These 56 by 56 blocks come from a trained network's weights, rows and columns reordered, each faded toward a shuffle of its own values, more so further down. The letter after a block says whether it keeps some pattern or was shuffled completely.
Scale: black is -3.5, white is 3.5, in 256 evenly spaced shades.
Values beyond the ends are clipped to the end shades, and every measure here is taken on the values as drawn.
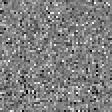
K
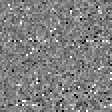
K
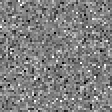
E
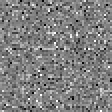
K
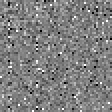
K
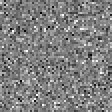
K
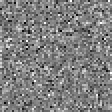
K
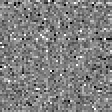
K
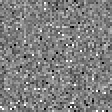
K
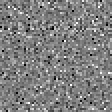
K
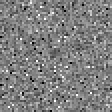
E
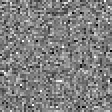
K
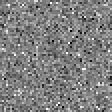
E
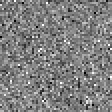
E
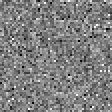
K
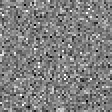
K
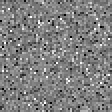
E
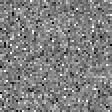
E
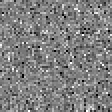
K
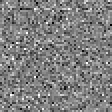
K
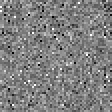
K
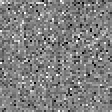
K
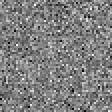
E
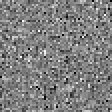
K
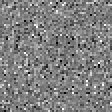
K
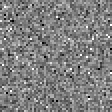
E
